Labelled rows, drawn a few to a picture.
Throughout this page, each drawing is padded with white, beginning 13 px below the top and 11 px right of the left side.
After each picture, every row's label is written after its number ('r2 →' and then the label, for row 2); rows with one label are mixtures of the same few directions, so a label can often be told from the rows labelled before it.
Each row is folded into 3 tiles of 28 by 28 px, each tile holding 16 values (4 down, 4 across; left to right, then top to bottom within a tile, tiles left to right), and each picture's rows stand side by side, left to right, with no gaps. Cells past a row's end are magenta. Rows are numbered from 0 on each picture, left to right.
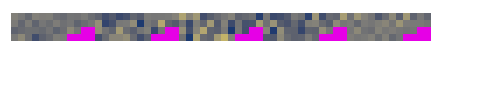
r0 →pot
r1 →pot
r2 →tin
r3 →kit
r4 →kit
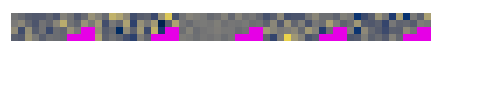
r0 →kit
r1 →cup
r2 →kit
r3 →pot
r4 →kit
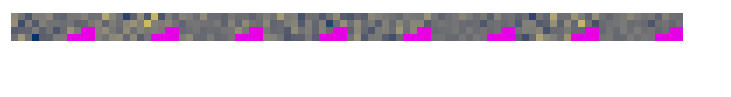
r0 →pot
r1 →kit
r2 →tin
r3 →cup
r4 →tin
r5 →kit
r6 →cup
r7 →kit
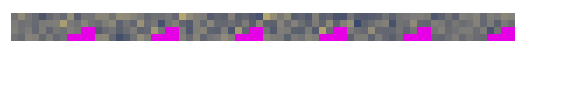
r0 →kit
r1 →pot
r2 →tin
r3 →tin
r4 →pot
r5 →tin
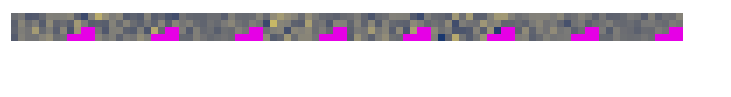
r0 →cup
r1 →tin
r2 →kit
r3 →pot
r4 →cup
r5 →cup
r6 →kit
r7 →kit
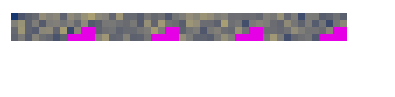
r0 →tin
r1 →tin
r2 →pot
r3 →cup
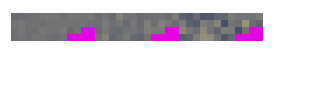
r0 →tin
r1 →tin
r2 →pot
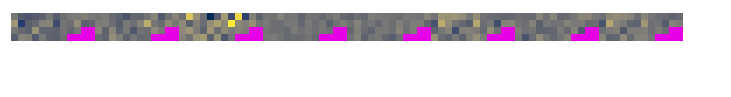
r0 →pot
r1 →kit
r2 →kit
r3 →cup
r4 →tin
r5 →pot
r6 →cup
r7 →pot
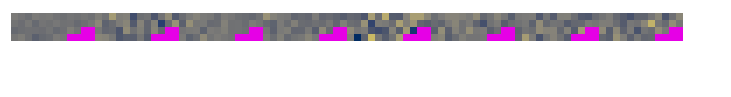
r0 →pot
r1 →cup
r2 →pot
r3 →tin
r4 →cup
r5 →kit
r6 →cup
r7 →kit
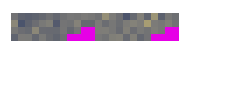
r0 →pot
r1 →kit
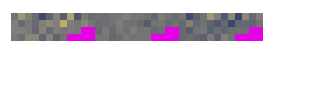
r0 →kit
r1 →kit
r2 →kit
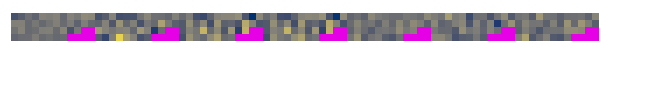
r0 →tin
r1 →pot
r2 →cup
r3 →cup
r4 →tin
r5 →cup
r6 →tin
